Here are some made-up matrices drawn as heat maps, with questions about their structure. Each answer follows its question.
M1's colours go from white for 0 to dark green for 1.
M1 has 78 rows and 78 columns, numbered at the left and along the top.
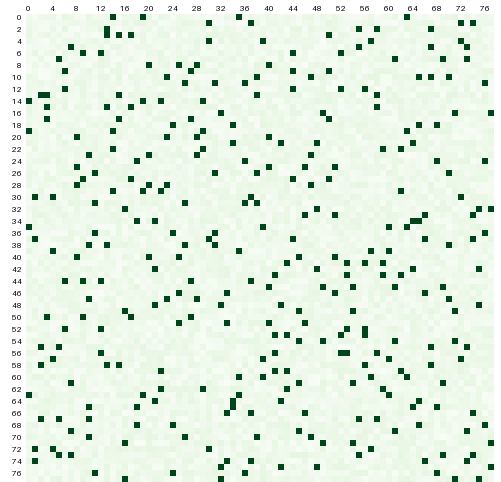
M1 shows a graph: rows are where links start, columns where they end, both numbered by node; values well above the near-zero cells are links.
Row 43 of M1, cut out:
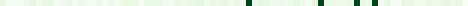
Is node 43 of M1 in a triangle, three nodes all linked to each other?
yes
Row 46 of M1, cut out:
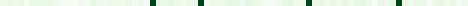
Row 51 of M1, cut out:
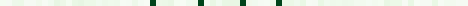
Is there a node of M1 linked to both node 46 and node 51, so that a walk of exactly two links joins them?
yes
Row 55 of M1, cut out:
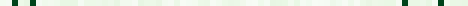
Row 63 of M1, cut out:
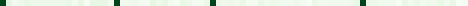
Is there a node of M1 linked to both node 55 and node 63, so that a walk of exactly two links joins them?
no
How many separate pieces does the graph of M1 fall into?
1
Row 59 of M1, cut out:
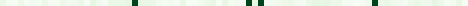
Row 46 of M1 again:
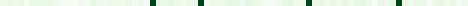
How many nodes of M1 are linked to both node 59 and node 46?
0
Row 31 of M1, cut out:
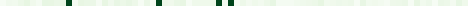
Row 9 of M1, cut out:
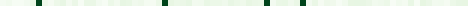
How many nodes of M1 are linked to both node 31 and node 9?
0
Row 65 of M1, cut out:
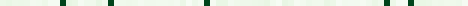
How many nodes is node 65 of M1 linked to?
5
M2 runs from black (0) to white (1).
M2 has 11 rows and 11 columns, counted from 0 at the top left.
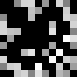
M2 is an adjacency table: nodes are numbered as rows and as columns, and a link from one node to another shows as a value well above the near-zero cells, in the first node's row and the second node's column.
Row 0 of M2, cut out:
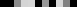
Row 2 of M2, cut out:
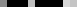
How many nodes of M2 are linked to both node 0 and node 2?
2
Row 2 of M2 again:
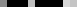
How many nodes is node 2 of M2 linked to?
4
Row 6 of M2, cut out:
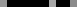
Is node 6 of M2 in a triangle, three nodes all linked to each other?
no
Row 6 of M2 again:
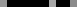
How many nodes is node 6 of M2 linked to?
3
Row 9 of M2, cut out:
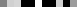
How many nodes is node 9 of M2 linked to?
6
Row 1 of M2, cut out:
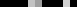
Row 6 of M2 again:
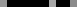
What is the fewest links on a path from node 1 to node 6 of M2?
3
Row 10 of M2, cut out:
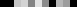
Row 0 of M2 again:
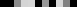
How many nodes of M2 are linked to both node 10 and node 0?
6
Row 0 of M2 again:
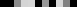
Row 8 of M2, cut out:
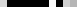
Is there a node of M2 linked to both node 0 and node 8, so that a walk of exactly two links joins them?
yes
